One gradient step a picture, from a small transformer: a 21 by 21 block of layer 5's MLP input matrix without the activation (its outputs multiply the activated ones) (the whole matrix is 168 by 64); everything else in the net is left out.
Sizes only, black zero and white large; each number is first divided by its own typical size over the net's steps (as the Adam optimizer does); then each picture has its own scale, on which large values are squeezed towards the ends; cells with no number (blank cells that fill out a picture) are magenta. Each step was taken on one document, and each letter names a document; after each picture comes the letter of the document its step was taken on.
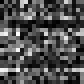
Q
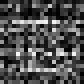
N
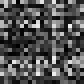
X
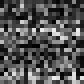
N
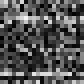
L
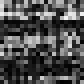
L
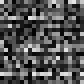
L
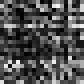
X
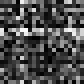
Q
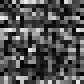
Q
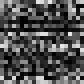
L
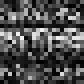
Q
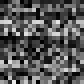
N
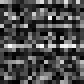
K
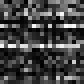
K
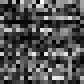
X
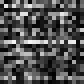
Q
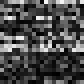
L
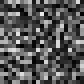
N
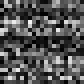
N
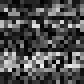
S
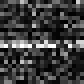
K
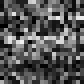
L
